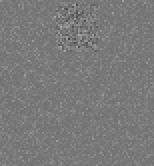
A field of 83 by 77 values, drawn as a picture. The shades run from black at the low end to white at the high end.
No overall slope runs across the table. No single row or column stands out from its neighbours. Values change most from cell to cell in the top middle. In the top middle lies a patch that is rougher than the rest. Fine speckle covers the field.
